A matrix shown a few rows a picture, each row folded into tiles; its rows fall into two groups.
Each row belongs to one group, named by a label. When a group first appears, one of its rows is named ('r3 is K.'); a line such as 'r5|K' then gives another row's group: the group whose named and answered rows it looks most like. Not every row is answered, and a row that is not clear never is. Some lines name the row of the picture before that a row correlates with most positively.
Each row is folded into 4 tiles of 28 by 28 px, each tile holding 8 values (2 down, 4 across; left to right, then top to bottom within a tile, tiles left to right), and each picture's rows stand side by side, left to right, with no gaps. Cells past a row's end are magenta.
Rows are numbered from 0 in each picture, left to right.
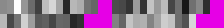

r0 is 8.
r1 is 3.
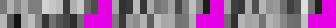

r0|8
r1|3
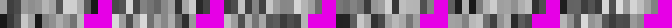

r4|8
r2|8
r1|8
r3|3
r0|3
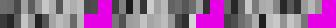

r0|3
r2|3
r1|3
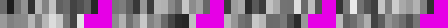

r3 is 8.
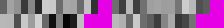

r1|8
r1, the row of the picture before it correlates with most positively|3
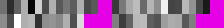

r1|3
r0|3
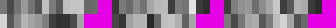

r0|8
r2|3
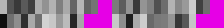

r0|3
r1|8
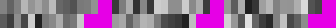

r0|3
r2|8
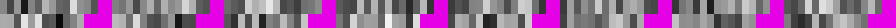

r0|8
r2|3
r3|3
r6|8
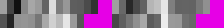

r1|3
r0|3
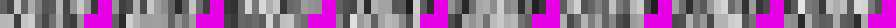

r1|3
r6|3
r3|3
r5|8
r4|3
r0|8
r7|8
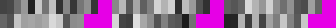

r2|3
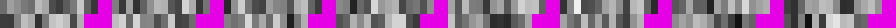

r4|8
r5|8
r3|3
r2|8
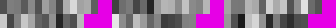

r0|8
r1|8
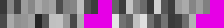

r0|3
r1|8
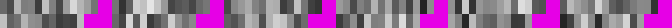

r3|3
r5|3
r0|8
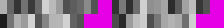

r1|3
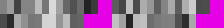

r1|8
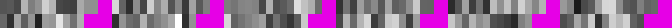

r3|3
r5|3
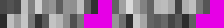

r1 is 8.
